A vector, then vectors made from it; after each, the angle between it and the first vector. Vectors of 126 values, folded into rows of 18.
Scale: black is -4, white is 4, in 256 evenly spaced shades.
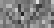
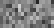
nearly opposite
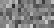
partly aligned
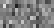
orthogonal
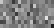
orthogonal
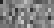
partly opposed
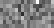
nearly parallel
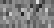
partly aligned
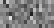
orthogonal
